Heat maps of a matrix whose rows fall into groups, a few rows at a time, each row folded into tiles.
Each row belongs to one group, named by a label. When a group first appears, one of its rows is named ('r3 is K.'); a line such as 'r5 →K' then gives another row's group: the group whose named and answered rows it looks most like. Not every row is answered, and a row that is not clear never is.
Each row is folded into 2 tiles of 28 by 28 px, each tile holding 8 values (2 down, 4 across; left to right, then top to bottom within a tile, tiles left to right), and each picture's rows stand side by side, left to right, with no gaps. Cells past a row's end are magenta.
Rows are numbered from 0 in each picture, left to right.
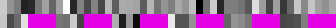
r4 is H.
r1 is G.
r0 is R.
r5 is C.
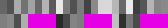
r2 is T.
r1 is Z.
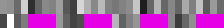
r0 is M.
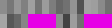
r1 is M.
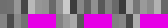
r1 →G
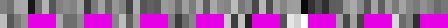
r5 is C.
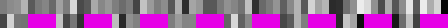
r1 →T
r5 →M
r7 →M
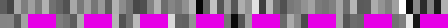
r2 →R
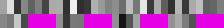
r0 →G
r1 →T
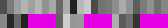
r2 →T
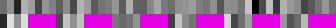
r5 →R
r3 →M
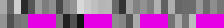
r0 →T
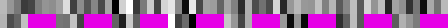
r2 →C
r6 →M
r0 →R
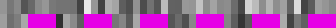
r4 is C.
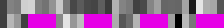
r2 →R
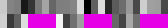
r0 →R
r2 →M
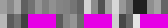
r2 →R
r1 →H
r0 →T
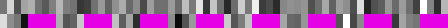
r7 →H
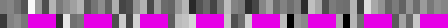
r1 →M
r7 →C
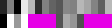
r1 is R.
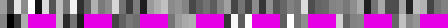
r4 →C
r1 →T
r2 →Z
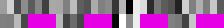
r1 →T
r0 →G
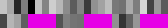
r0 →Z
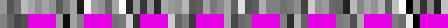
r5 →M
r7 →G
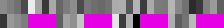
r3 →R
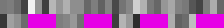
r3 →R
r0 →H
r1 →G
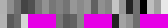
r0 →R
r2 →Z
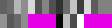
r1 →C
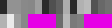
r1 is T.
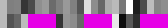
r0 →R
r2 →T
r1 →H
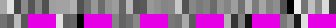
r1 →T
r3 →G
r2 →T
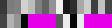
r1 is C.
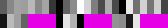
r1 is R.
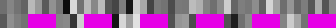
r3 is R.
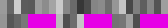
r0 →T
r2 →G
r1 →R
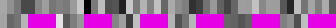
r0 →R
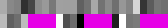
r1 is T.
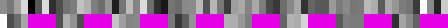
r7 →H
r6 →H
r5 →C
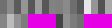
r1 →H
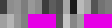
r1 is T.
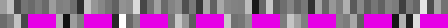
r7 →C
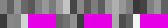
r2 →R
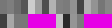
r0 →H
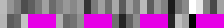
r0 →R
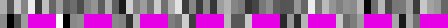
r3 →G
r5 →C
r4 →R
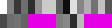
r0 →Z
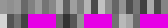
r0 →T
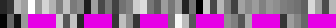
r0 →C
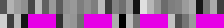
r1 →M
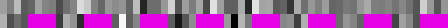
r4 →M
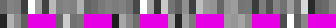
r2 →H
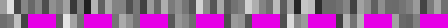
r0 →G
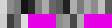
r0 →R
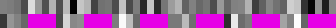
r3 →G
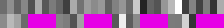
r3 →G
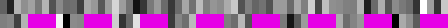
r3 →C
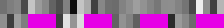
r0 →M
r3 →H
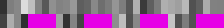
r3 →T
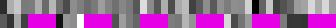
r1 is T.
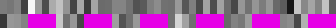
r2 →R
